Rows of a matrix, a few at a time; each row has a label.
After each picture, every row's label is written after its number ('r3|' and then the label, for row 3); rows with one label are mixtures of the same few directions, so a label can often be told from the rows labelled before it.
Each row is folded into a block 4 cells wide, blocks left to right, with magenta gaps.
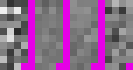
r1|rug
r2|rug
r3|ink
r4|rug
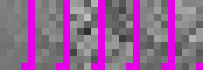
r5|ink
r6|ink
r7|ink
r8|ink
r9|ink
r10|ink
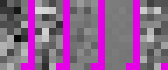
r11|ink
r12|rug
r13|rug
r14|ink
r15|rug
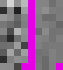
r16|rug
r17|rug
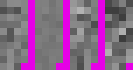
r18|rug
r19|rug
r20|rug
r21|ink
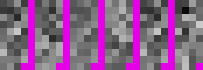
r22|ink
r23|ink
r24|ink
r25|ink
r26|ink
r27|rug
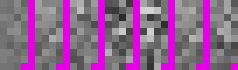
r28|ink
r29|ink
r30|rug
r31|ink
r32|rug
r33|ink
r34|ink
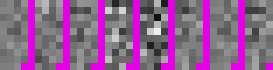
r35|ink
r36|rug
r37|rug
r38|rug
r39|ink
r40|rug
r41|ink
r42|rug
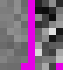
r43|ink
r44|ink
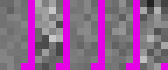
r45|rug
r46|ink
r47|ink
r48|ink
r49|rug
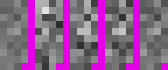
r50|ink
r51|rug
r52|ink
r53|ink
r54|ink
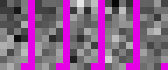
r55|ink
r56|ink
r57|rug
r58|rug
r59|ink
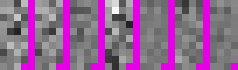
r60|ink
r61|ink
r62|rug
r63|rug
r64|rug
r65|rug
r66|rug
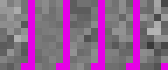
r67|ink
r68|rug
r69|ink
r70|ink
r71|ink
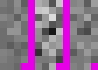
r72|ink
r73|ink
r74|ink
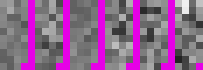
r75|rug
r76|ink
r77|ink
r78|ink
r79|rug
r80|rug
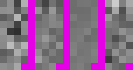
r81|ink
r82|rug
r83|ink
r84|rug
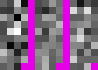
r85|ink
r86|rug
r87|rug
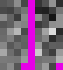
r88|ink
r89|ink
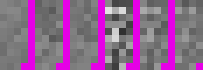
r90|ink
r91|ink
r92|ink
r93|rug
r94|rug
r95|rug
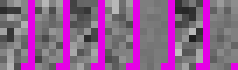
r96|rug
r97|rug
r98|ink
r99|rug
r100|rug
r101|ink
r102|rug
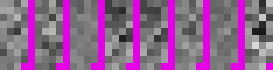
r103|ink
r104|ink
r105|rug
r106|ink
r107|ink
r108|ink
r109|ink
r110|ink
